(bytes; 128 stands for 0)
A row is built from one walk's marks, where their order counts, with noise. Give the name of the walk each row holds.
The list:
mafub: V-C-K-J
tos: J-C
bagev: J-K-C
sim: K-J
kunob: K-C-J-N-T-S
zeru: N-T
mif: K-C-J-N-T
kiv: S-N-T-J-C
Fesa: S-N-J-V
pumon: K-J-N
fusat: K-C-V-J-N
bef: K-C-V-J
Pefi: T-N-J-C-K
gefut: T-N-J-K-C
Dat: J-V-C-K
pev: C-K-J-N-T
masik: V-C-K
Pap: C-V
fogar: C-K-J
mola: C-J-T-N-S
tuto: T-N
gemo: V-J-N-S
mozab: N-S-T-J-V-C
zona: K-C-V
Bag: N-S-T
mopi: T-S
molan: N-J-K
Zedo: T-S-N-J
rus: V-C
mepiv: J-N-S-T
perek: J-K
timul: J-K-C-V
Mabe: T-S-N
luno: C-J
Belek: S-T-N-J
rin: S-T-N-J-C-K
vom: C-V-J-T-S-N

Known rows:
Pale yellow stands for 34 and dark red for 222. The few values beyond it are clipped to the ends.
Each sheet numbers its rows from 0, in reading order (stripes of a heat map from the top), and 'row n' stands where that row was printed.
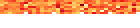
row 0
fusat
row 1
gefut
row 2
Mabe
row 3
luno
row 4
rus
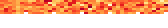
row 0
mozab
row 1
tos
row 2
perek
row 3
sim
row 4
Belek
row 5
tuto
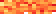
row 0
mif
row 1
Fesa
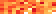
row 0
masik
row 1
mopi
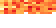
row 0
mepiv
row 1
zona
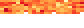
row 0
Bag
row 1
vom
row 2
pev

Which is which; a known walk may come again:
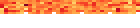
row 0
Mabe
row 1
mafub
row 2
mozab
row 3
rin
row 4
Bag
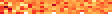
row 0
bagev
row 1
Zedo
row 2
mola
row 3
kunob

